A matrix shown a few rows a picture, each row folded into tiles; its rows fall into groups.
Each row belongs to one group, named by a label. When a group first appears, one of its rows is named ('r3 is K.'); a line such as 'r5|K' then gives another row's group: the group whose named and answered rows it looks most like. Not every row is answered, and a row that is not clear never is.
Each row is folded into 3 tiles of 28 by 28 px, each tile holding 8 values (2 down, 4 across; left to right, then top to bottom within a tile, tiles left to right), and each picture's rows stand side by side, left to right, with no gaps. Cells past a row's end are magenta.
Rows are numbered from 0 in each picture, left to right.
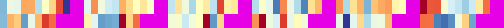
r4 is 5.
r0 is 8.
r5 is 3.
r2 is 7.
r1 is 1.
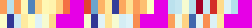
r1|5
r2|8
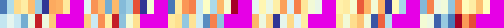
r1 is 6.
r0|7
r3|8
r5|1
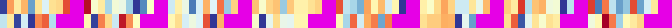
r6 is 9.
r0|1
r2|7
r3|5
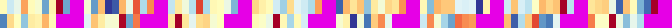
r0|8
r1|7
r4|1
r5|9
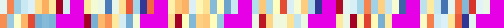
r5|7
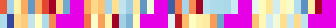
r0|5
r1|6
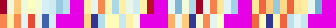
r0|6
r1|5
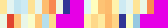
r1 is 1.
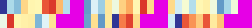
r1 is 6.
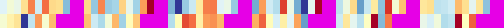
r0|8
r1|5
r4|7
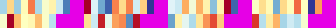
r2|8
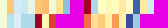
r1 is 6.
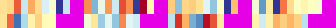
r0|9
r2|9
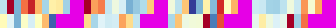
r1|3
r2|7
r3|7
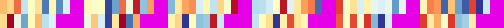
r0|9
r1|7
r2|1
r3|8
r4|6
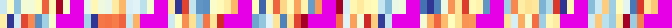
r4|6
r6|6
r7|7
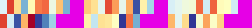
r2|8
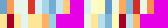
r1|7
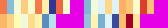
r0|6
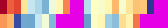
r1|8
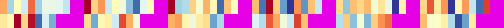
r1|3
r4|9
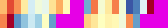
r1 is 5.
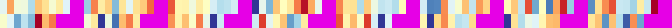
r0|1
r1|1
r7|1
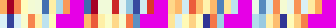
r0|3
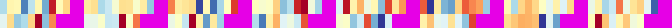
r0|7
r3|5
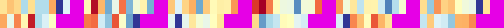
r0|6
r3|3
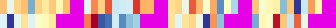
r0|5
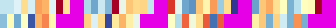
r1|8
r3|1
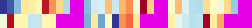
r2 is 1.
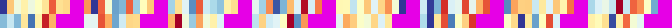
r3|7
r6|1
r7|8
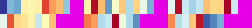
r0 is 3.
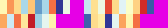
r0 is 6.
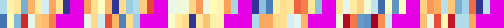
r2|8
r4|9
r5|6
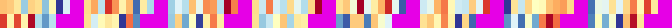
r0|6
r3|5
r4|5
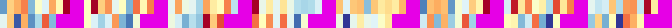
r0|1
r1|3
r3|6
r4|5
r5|1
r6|3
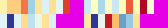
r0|5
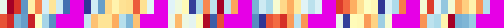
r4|3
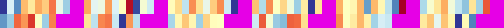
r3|9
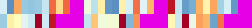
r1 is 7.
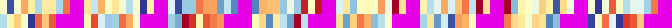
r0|9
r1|9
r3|1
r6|6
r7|9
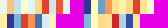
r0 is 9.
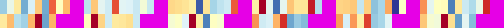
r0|7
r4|6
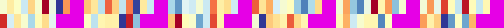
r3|3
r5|8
